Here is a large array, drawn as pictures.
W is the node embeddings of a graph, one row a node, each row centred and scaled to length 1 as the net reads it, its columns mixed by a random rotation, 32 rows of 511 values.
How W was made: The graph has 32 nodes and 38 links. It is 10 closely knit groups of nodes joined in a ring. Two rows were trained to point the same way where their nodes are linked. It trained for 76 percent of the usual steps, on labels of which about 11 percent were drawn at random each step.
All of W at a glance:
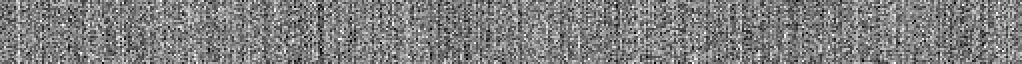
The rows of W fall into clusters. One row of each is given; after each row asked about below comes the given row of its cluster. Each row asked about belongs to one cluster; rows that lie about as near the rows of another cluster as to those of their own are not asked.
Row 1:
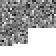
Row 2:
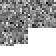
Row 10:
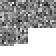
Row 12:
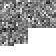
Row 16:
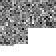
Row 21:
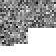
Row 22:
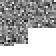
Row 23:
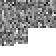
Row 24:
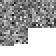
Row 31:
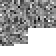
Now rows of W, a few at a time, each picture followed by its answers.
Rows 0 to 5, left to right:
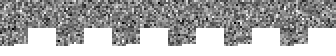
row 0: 12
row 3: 31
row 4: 21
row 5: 12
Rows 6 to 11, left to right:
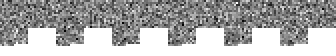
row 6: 23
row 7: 31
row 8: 21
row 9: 16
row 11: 23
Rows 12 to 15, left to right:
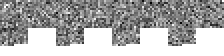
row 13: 24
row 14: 2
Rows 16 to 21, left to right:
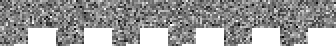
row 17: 31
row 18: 22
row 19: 1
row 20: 16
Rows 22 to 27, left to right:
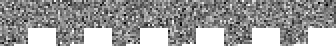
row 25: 22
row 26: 21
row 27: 10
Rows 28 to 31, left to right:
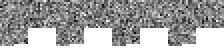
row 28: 2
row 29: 10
